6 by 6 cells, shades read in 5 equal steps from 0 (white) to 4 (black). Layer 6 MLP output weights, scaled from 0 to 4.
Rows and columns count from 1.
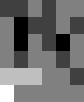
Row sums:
15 17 17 14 10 10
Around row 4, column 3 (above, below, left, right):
2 1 3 2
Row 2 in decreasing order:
4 3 3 3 2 2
